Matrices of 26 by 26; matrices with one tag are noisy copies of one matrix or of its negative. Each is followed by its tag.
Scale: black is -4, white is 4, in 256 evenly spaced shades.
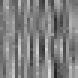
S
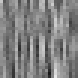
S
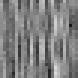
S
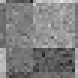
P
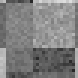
P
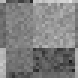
P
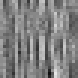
S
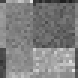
P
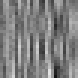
S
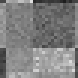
P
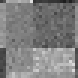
P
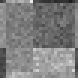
P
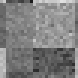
P
